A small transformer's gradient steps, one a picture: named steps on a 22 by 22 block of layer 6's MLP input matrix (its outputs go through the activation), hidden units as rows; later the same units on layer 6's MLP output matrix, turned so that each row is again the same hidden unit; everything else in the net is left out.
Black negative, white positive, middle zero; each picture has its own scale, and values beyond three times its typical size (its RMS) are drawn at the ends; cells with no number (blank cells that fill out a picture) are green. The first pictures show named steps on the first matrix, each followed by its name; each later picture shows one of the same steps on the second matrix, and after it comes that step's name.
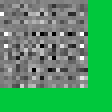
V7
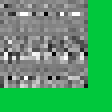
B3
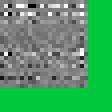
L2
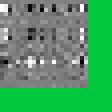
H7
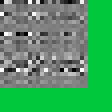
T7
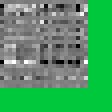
H7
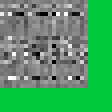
B3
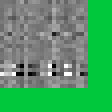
T7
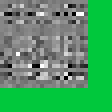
L2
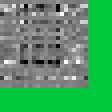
H7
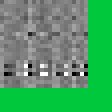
T7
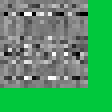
B3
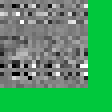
L2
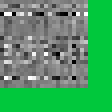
B3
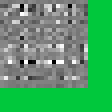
H7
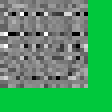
V7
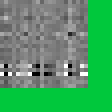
T7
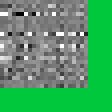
V7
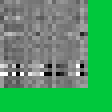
T7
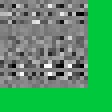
L2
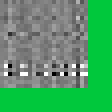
T7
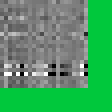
T7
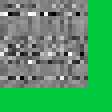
B3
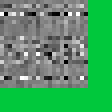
B3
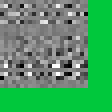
L2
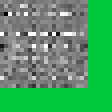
V7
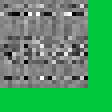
B3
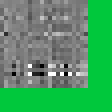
T7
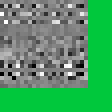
L2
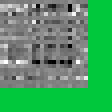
H7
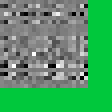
L2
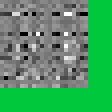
V7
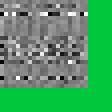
B3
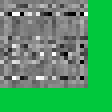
B3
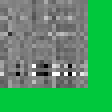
T7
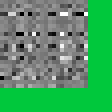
V7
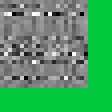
B3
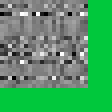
B3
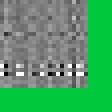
T7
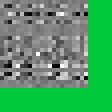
L2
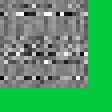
B3
